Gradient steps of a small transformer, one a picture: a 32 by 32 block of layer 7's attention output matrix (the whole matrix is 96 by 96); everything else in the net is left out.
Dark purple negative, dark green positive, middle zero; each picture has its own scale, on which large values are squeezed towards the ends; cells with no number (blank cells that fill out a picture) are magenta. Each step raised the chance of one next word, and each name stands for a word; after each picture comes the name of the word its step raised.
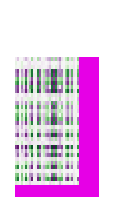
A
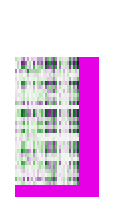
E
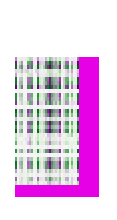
E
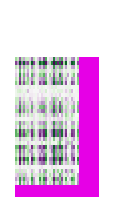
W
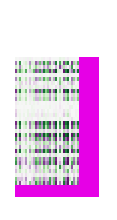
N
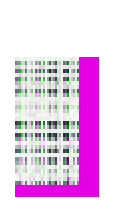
N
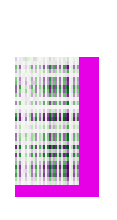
A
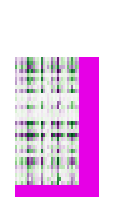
N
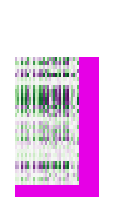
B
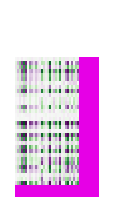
N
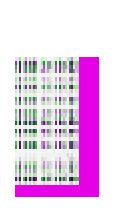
E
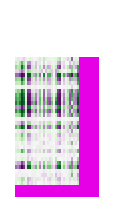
B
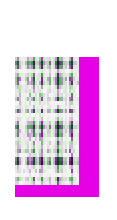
W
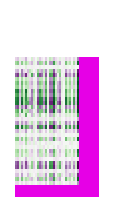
B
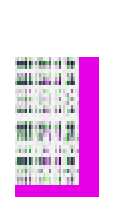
W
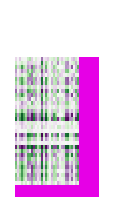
A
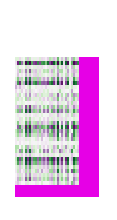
W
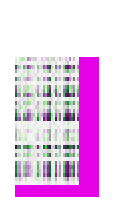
A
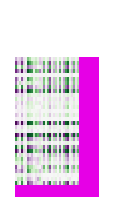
N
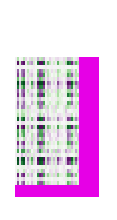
W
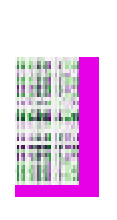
A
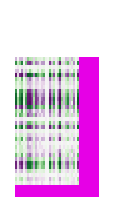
B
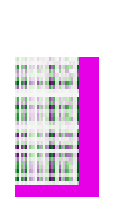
A
